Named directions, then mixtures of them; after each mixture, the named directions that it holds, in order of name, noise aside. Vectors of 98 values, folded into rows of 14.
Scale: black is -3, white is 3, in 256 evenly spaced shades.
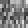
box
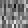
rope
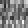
box, rope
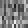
rope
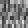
box, rope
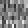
box, rope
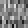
box, rope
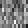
box, rope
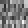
box, rope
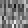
rope
